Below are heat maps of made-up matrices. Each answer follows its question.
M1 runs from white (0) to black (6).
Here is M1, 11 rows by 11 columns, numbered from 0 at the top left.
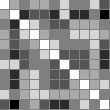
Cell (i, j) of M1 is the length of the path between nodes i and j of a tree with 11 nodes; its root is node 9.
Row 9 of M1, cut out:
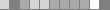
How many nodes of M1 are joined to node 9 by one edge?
3
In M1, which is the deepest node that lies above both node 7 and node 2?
3
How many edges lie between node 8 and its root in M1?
2
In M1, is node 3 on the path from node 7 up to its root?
yes
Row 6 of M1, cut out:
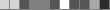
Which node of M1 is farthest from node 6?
10
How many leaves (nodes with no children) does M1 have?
5
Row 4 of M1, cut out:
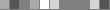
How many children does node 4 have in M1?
1
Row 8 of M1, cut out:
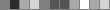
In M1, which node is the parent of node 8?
3
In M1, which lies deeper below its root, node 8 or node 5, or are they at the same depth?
the same depth
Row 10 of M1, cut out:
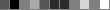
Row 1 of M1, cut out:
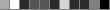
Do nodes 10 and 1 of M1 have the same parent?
no
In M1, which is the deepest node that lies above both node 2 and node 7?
3
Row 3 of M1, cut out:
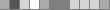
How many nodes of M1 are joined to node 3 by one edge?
4
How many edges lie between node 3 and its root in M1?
1
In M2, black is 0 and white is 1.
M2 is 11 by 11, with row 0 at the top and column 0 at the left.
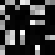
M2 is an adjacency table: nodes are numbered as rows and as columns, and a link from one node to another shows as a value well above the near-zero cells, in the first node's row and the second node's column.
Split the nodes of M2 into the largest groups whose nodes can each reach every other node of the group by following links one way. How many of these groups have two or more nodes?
1
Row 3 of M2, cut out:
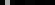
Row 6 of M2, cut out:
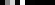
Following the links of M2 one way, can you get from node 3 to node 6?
yes
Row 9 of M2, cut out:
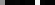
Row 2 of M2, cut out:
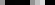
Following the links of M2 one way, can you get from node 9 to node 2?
yes
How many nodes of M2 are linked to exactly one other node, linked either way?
2
